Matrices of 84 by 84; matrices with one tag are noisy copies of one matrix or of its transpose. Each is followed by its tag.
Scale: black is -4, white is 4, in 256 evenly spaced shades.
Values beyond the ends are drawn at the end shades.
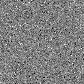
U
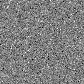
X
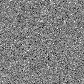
X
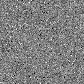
U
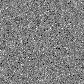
X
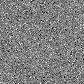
U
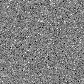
X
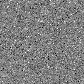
X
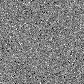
U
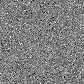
U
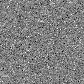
X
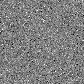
U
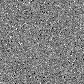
U
